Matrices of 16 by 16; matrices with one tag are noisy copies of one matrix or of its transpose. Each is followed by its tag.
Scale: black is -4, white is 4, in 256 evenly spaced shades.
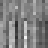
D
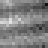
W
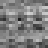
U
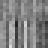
D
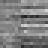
D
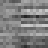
D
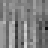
D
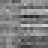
D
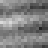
W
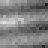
W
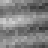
W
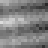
W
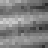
W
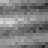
W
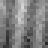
W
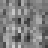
U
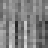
D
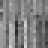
D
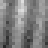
W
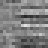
D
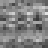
U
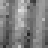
W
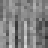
D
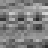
U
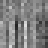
D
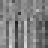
D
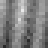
W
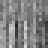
D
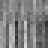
D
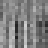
D
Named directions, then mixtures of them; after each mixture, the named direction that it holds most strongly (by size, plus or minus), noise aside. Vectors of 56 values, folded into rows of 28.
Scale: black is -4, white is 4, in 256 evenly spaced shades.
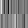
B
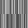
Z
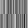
Z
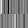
B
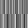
Z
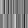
B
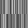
Z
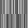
Z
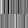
B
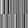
B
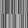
Z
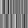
B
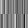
B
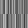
Z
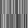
Z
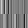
B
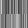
Z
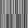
Z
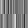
B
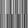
Z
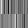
B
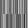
Z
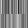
Z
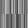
Z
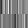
B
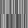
Z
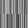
Z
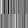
B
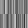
Z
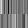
B
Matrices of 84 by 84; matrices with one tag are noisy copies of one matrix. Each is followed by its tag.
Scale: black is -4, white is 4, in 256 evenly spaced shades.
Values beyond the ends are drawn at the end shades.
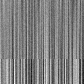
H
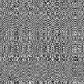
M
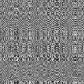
M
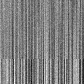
H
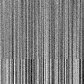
H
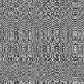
M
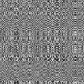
M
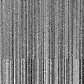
H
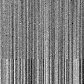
H
